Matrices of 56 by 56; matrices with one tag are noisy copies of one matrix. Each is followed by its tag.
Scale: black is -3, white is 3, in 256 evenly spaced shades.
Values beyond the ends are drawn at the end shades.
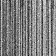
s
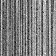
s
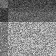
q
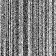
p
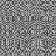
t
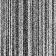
p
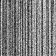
s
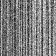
s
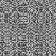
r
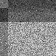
q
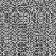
r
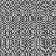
t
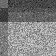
q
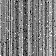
p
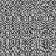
t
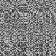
r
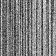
s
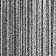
s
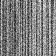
s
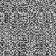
r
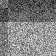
q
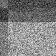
q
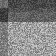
q
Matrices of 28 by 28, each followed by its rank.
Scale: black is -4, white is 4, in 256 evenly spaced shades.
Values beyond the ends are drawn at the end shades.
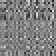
three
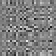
three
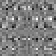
three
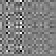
two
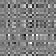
two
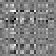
two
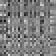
three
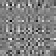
three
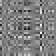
two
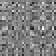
three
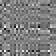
two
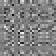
three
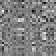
three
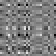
two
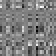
two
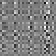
two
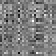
three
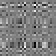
two
